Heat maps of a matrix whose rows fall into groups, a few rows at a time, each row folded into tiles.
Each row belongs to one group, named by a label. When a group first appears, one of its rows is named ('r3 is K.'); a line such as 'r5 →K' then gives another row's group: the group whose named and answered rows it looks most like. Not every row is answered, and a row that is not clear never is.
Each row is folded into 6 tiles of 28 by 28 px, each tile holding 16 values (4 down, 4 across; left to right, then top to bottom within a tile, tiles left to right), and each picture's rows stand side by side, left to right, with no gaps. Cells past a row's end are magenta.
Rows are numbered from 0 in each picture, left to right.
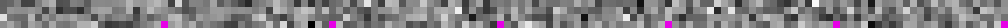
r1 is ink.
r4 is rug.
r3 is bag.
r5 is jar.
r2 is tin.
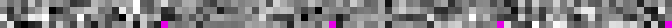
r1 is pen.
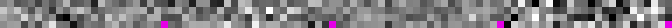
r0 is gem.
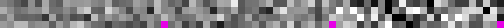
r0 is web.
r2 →gem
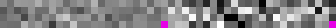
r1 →gem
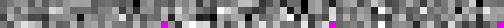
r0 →bag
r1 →bag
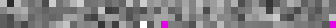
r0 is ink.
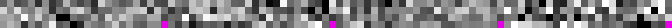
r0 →gem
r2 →jar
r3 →web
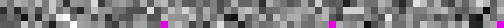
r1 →gem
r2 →pen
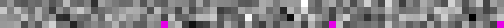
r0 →gem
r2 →tin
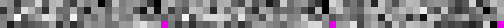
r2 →web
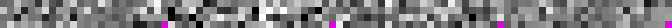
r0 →web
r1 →pen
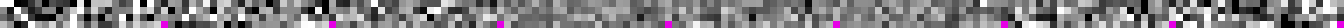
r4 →bag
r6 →bag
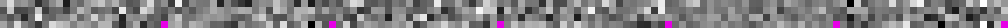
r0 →rug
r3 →web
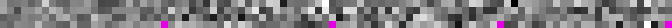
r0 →rug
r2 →pen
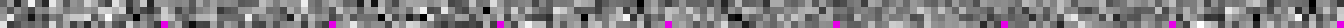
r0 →tin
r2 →web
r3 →bag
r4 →gem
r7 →bag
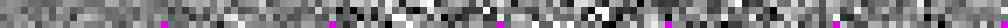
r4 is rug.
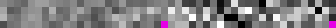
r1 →gem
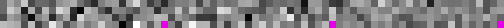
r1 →bag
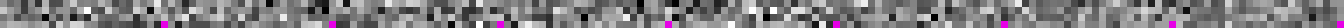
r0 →web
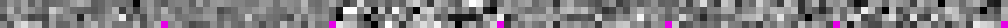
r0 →bag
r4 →tin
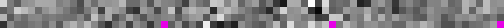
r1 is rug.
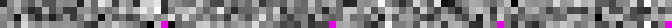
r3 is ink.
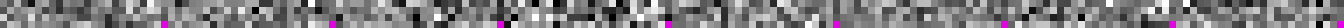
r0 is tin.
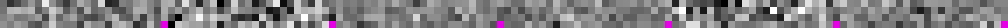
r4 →jar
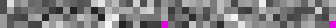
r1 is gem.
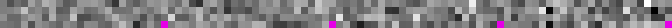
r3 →rug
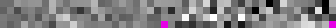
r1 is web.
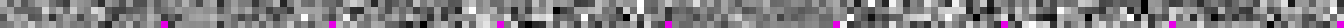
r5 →tin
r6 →bag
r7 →web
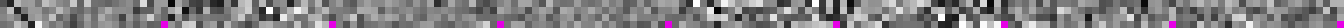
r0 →ink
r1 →jar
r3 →web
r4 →rug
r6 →bag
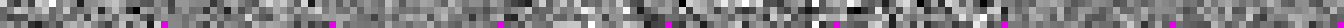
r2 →tin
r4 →ink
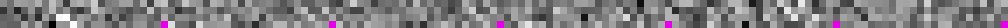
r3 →bag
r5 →ink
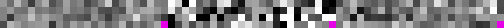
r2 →web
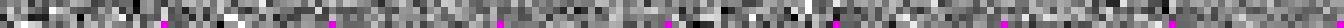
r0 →bag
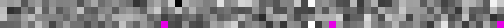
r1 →ink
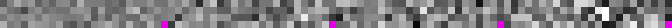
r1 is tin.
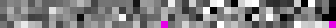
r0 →bag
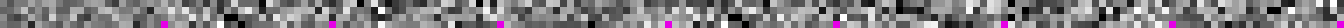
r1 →gem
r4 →gem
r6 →jar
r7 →rug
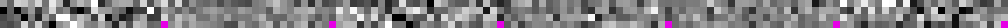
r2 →gem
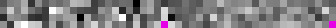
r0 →bag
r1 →jar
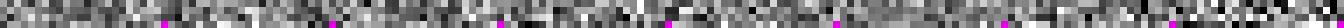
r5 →ink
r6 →bag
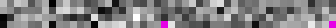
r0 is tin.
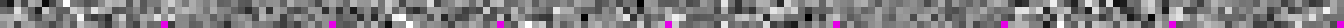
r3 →bag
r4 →tin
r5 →web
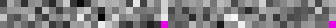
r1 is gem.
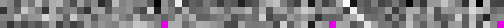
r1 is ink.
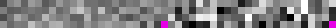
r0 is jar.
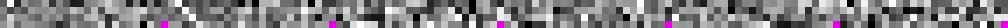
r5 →ink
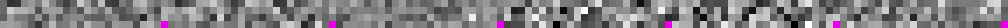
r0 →pen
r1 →pen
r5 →web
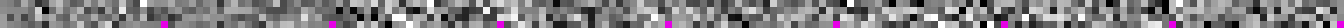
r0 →rug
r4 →gem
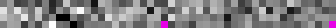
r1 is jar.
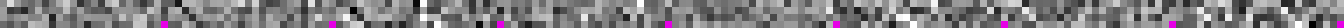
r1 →ink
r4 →web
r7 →pen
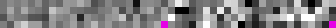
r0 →bag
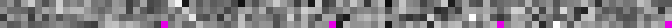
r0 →tin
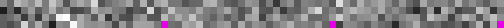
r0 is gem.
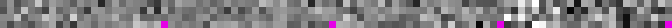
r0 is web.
